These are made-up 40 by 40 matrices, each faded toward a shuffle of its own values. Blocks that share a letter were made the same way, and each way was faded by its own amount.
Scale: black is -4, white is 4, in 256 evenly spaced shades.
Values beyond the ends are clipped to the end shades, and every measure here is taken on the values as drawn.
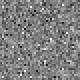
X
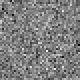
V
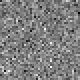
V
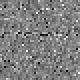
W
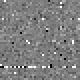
W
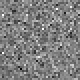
V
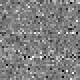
W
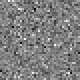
X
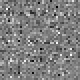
W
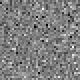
X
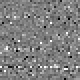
W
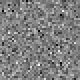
X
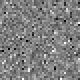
X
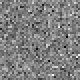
V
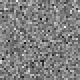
V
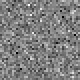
V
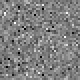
X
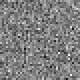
V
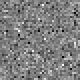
X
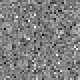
X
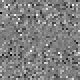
W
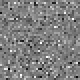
W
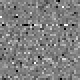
W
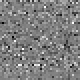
W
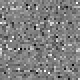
W
